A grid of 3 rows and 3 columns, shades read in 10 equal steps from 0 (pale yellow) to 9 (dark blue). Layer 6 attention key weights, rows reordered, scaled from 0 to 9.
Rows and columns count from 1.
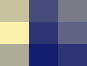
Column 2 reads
7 8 9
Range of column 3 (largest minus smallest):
3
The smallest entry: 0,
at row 2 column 1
